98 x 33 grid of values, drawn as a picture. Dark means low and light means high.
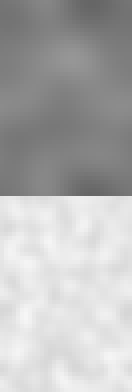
It is made of 2 by 1 panels. Panel 1,1: middling, smooth, faint in contrast. Panel 2,1: very high, blotchy, faint in contrast.
